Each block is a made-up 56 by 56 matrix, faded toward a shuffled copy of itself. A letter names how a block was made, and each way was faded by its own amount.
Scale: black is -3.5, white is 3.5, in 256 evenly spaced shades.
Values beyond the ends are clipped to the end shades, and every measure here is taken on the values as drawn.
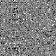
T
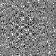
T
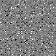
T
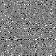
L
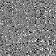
T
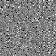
T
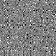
T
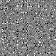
T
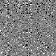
T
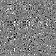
T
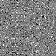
T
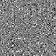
T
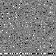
L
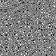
T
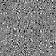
T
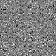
T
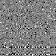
L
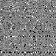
L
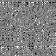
L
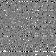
L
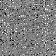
T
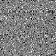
T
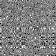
L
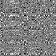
L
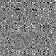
L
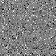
T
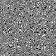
T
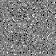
T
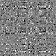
L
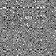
L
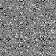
T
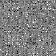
T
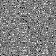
T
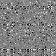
L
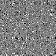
T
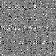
L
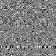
L
